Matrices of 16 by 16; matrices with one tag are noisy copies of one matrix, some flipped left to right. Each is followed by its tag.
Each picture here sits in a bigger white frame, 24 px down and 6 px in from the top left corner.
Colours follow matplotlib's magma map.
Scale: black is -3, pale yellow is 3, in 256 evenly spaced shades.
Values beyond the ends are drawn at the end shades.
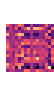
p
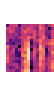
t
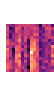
t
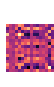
p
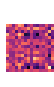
p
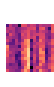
t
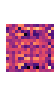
p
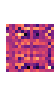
p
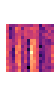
t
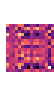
p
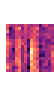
t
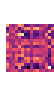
p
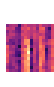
t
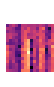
t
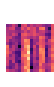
t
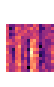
t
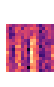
t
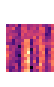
t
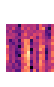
t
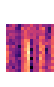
t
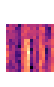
t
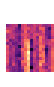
t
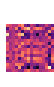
p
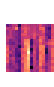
t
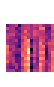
t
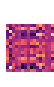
p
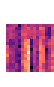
t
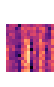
t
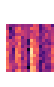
t
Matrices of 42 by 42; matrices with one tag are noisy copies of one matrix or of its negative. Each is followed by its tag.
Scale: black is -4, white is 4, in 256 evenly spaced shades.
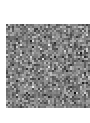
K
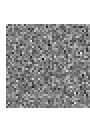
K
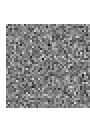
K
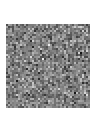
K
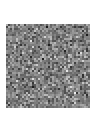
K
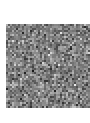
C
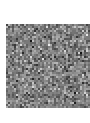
K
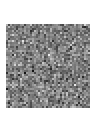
C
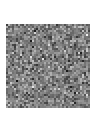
K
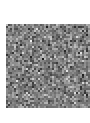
K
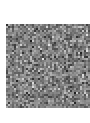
K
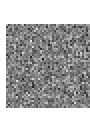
K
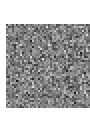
K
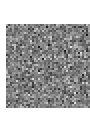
K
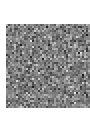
K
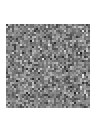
K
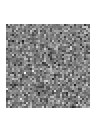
C
